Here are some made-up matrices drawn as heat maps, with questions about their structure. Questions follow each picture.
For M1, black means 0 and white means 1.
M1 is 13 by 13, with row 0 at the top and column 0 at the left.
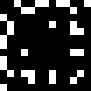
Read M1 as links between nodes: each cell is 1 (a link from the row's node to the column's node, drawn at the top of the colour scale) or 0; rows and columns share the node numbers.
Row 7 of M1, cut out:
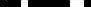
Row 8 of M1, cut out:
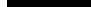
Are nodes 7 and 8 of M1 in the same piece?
no
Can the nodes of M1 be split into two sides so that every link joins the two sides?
no
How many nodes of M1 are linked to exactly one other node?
6
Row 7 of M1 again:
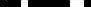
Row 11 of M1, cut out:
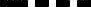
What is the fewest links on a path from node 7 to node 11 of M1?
1
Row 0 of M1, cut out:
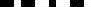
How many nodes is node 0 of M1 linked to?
6
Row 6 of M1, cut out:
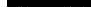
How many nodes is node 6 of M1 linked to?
1
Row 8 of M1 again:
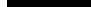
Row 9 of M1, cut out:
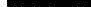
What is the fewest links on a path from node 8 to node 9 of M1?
2
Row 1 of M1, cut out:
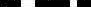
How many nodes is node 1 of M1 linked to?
3
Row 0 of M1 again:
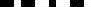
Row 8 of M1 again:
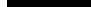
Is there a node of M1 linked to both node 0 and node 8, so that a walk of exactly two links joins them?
no
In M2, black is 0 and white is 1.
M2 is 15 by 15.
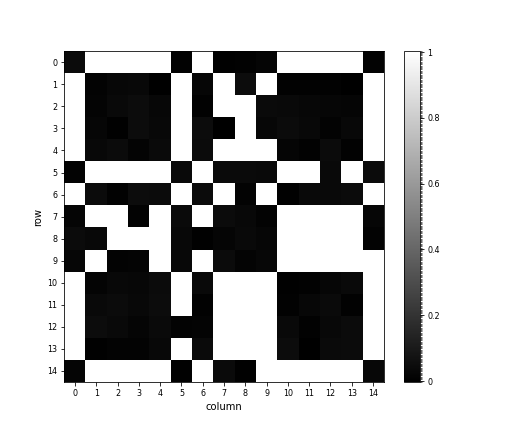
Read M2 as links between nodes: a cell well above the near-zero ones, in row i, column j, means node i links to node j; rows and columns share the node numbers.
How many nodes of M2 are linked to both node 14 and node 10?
1
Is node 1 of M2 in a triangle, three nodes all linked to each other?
yes
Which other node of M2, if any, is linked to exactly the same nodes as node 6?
node 1
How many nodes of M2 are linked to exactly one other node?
0
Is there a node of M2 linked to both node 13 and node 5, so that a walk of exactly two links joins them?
no
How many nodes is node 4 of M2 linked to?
6
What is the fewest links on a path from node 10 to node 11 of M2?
2
